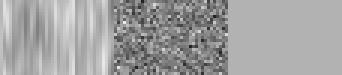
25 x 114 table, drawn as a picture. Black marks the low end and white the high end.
It is made of 1 by 3 panels. Panel 1,1: high, streaked downward. Panel 1,2: middling, fine-grained, strong in contrast. Panel 1,3: high, flat.
